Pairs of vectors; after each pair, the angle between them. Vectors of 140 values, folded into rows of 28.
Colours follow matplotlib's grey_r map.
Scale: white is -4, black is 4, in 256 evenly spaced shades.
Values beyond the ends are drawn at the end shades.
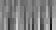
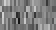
orthogonal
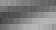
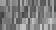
partly aligned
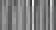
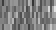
partly opposed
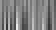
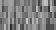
partly aligned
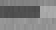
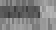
nearly parallel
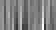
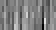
nearly opposite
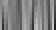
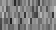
orthogonal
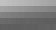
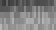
nearly opposite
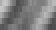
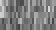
partly aligned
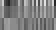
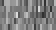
partly opposed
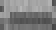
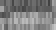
nearly opposite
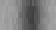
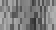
partly aligned
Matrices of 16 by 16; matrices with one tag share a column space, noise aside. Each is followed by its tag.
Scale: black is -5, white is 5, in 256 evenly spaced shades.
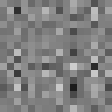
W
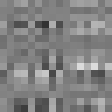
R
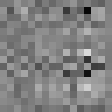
W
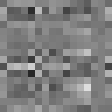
W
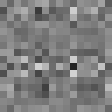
W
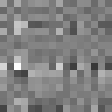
R
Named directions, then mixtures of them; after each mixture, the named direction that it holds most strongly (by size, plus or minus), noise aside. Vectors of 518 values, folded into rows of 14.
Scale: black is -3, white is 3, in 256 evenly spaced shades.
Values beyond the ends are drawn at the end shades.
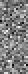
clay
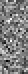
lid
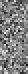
lid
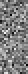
clay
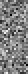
clay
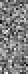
clay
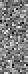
clay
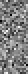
clay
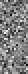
clay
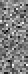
clay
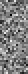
lid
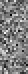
lid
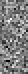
lid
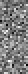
clay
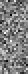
lid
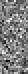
lid
